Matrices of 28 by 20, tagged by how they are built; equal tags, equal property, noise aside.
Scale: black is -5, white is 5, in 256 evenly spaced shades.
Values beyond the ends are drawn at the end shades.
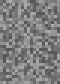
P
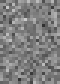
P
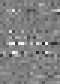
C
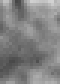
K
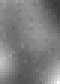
K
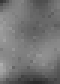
K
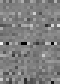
C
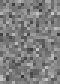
P
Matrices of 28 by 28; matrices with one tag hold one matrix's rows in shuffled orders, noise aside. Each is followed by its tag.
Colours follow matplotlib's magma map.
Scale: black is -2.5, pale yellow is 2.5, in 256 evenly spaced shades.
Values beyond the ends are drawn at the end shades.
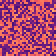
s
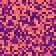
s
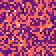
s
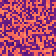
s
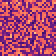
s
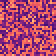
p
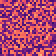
s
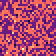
s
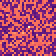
s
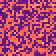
p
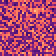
s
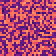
p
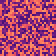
p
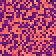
s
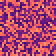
p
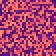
s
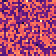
p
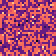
p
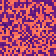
s
